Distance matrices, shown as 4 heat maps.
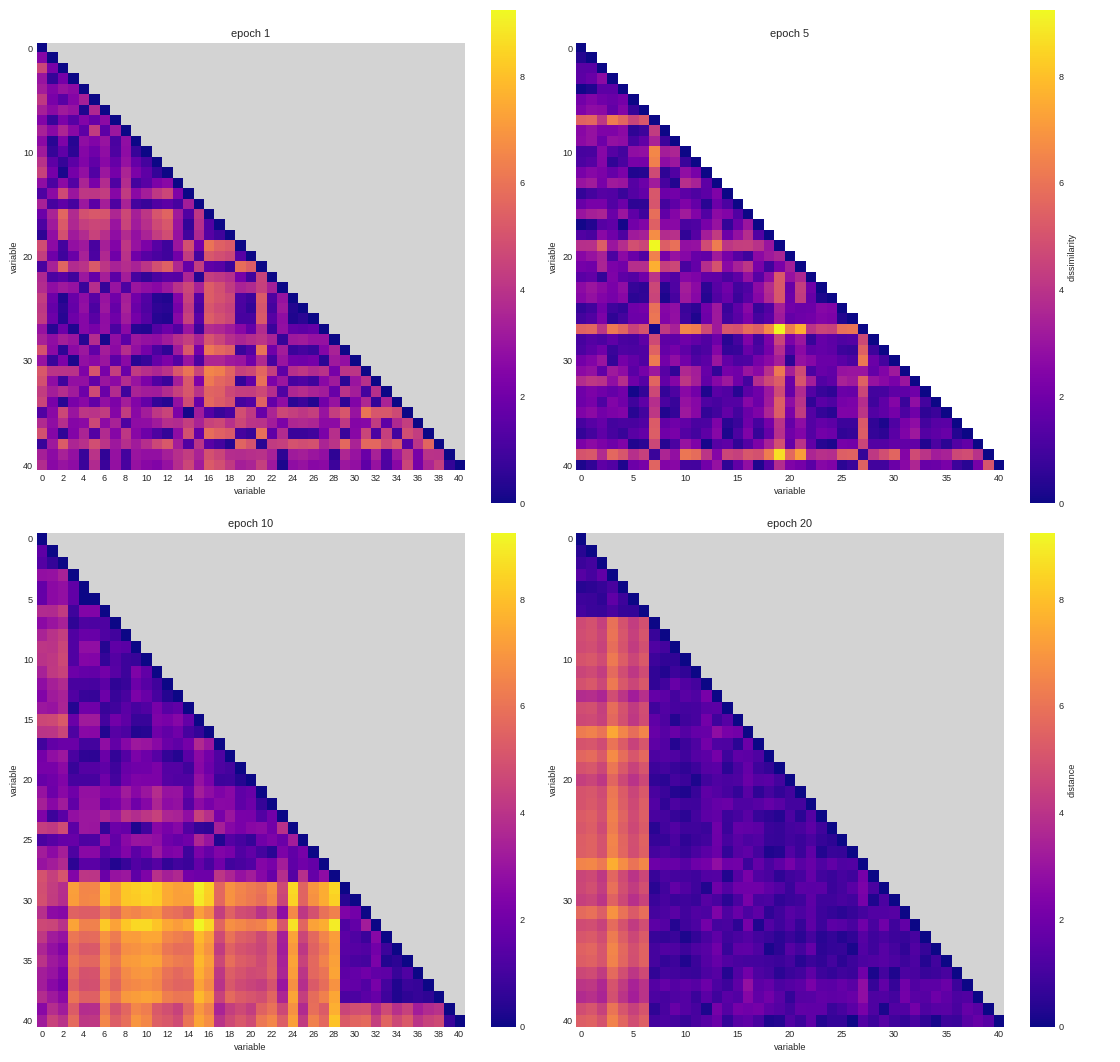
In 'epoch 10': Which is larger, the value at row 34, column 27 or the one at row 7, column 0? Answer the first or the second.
the first
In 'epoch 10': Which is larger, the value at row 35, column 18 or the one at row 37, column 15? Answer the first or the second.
the second
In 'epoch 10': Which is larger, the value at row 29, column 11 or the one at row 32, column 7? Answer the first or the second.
the first
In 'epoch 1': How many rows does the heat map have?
41
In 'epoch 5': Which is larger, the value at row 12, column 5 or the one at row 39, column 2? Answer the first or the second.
the second
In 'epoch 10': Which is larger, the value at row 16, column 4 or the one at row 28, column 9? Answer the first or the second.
the first
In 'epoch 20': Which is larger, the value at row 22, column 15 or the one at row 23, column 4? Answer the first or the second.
the second
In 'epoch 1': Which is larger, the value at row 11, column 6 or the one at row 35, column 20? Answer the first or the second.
the second
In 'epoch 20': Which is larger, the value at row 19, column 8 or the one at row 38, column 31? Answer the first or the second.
the second
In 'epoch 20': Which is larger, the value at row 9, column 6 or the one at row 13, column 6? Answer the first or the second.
the first
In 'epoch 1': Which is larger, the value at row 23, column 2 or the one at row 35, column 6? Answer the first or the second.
the second
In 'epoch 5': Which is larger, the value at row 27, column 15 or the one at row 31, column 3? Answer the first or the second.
the first
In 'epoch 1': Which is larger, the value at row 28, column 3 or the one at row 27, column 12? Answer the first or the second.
the first
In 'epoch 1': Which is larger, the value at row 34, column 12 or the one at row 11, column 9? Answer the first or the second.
the second
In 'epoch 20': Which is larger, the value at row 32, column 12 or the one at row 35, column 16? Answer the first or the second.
the first
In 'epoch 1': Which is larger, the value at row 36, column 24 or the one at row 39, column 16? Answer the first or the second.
the second
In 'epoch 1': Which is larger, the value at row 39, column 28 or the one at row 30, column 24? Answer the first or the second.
the second
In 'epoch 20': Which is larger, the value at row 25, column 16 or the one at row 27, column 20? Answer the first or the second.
the second
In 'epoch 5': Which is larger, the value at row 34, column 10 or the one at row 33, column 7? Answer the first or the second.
the second
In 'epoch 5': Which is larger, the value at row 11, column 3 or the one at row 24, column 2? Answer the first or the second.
the second
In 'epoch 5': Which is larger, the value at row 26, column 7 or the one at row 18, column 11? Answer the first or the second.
the first
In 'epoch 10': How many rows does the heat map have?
41
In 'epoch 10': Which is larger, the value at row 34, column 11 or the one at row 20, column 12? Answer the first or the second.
the first
